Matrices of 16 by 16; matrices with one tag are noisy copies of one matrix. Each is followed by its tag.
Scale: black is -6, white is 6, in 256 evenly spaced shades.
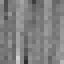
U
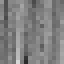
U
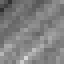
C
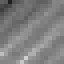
C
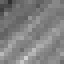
C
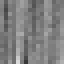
U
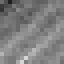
C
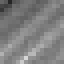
C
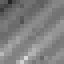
C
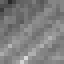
C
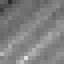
C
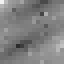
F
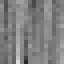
U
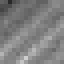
C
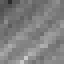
C
